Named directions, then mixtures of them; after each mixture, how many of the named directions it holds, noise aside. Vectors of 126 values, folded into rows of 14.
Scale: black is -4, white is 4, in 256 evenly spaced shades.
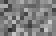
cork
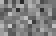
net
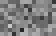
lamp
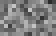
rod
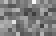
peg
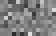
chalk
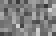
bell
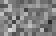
one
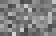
one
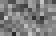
three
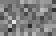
three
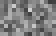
one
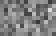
two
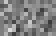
one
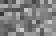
three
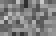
two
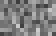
one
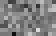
three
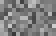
three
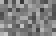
two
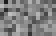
three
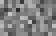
one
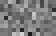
one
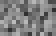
three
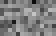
one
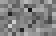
three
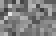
three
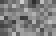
three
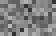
one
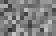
one
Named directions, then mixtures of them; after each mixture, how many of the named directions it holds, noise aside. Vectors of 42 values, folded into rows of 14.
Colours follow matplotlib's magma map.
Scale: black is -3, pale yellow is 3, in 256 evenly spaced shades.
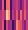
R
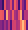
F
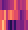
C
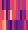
two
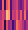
one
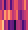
three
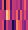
one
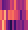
one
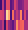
two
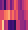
two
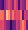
three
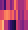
two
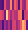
one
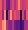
three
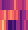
one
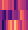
one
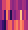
three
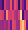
one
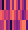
three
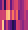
two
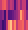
one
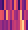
one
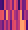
one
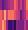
one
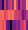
two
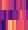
one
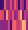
one
